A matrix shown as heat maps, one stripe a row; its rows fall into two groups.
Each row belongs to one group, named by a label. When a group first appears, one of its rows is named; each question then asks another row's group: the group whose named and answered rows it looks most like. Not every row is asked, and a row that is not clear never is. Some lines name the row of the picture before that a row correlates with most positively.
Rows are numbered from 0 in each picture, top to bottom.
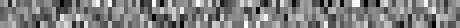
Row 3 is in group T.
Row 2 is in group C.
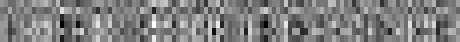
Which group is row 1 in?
C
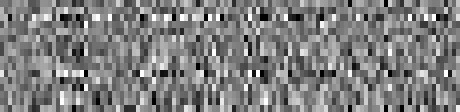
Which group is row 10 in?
T
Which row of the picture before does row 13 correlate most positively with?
1
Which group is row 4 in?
T
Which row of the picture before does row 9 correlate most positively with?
0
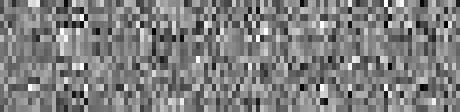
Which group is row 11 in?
T
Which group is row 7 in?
C
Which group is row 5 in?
T
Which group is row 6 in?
C
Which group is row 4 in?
C
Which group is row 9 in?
T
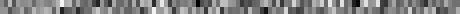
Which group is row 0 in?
C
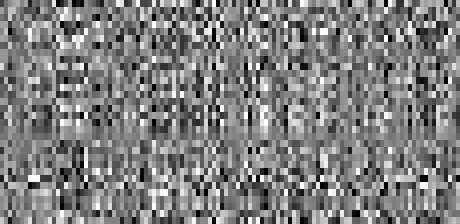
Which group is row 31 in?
T
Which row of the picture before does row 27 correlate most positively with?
1
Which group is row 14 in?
T
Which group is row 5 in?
T
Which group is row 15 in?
C
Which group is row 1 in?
T
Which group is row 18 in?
C
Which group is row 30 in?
C
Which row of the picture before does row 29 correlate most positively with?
1
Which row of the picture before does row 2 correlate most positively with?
0
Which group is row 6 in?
C
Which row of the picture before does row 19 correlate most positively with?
0
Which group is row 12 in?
C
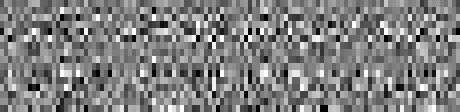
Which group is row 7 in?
T
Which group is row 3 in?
C
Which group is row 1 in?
C
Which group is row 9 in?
C
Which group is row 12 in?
T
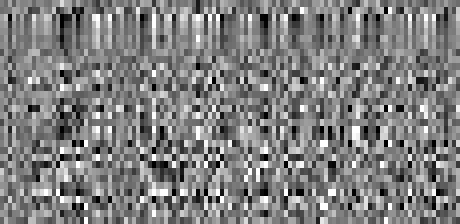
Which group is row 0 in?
C
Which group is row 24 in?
T
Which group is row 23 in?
C
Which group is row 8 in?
T
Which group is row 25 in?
T
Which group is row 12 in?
C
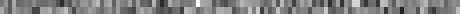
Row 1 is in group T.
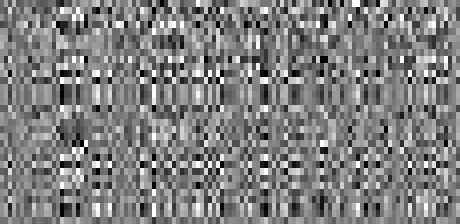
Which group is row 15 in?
C
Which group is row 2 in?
T
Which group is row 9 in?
T
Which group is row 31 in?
C
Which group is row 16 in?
T
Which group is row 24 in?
C
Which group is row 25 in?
T
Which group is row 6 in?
T
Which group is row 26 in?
C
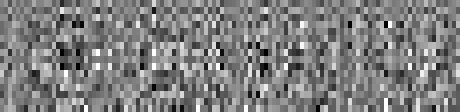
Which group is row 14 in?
T
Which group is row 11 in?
T
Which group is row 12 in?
C
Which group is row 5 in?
T
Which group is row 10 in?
T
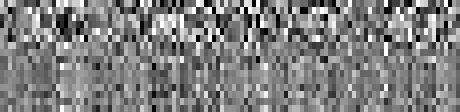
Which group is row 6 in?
T
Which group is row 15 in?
C
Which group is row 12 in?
T
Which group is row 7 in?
T
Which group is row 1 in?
T
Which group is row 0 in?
T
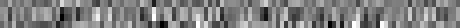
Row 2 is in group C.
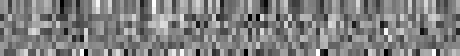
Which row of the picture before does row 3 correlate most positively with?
1
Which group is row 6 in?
T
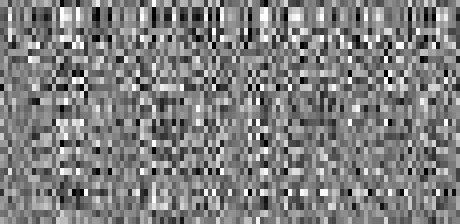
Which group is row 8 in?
T
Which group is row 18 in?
C
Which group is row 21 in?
C
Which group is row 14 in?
T
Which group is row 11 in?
T
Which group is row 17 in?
T
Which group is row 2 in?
C
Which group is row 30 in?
C
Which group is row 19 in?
T
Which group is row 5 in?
C
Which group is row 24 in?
C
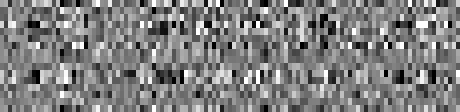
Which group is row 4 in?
C
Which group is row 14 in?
T
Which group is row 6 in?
T
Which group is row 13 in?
C
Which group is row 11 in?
T
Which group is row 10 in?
T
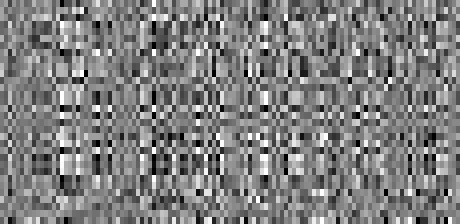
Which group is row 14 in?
C
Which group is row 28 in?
T
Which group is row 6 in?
C
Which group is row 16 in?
C
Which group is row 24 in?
C
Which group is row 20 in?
C
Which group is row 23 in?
C
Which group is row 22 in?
C
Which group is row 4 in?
C
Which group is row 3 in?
C
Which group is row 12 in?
T
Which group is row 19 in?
T
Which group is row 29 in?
C
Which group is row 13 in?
C
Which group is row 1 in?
T
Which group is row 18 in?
C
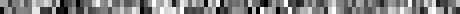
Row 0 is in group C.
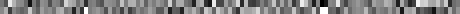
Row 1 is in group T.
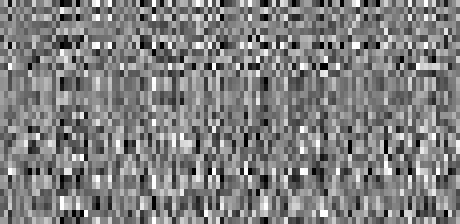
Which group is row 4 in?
T
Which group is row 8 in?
T
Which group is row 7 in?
C
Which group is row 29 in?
C
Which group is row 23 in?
T
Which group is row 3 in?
C
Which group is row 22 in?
T
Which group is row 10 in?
T
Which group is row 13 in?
T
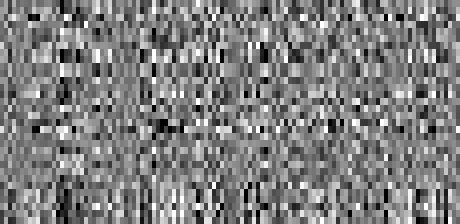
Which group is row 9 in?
C
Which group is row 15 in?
C
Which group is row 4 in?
C
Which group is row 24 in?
T
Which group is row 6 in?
T
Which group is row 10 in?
C
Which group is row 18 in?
T
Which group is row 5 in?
C
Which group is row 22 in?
T
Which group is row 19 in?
C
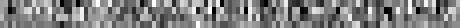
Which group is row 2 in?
T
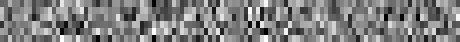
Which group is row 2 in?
T
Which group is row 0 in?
C
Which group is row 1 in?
T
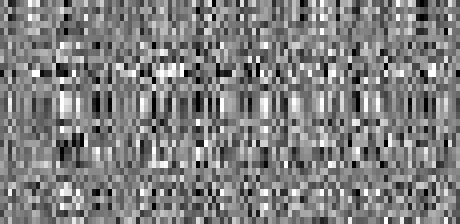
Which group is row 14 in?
C
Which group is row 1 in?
C
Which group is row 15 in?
C
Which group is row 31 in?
T
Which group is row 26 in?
T
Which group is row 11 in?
C
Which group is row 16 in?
C
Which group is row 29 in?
C
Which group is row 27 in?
C
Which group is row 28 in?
T
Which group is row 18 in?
C
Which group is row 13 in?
C
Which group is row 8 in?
T
